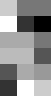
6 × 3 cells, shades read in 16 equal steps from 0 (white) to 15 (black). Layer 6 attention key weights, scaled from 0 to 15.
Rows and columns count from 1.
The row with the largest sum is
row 2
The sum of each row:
19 27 18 18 21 15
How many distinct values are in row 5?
3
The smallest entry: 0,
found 2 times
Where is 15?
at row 2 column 3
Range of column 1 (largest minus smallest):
12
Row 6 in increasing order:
0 3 12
